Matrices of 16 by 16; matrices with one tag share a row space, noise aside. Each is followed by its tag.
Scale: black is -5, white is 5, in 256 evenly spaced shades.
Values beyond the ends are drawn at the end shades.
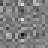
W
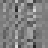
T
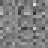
W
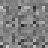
W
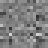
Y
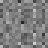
W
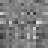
Y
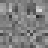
Y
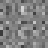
W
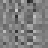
T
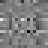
Y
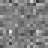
Y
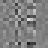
T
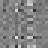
T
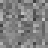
W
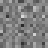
W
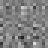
W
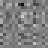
W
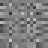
Y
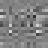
Y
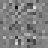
T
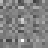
W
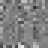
W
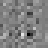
T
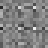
W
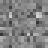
Y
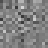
W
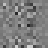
T
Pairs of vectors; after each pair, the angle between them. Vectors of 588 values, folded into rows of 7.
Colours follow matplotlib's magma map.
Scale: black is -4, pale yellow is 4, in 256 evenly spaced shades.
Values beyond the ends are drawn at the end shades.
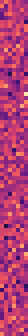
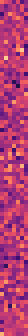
partly aligned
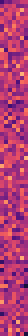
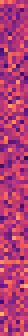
nearly opposite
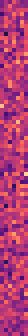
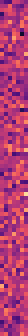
partly aligned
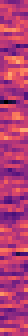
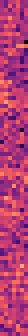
partly opposed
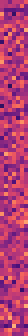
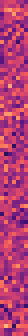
nearly opposite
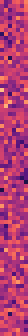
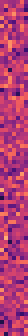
partly opposed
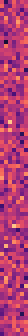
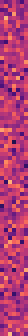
partly aligned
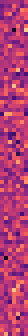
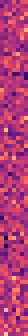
partly aligned
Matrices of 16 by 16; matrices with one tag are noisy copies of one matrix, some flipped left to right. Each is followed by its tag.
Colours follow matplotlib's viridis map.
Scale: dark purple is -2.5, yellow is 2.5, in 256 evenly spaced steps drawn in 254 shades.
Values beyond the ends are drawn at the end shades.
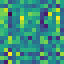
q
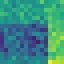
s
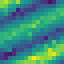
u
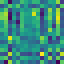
q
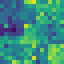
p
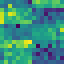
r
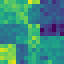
p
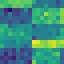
r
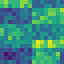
r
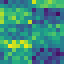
r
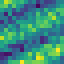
u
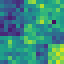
p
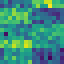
r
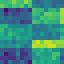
r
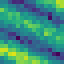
u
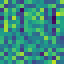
q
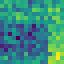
s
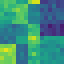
p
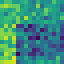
s
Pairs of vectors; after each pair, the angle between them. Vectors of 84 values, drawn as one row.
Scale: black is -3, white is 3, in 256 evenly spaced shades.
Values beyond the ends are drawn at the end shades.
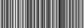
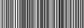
partly aligned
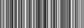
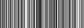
partly aligned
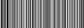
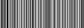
nearly parallel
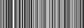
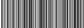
orthogonal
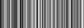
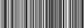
partly opposed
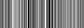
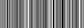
partly opposed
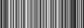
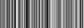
partly opposed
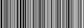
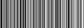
nearly parallel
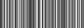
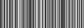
nearly parallel
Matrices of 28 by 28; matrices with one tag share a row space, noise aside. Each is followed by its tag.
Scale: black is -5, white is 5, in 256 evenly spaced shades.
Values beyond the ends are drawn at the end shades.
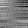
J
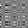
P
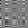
P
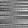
J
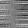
J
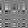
P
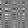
P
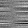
J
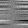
J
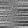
J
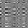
P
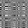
P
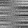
J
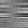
J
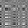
P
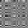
P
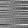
J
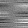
J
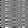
P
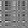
P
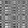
P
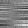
J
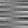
J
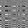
P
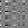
P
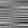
J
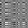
P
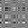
P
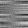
J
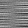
J
